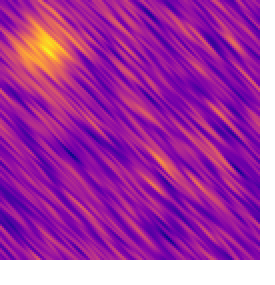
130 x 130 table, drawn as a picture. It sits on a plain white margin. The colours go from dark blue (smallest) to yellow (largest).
No row or column stands out. The grain runs diagonally down to the right. One bump rises in the top left. The halves do not mirror each other. Most values sit low, with a long tail of high ones. The ninth with the highest average is the top left. No lone cell stands out from its neighbours.
